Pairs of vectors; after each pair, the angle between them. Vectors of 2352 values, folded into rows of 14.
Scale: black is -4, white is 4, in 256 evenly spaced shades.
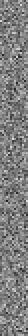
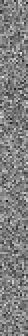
partly aligned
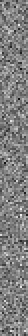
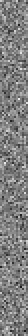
nearly opposite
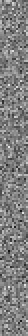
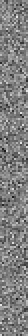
orthogonal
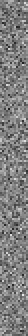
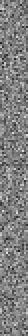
orthogonal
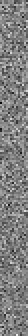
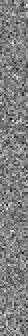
partly opposed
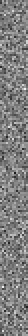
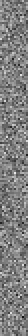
partly opposed
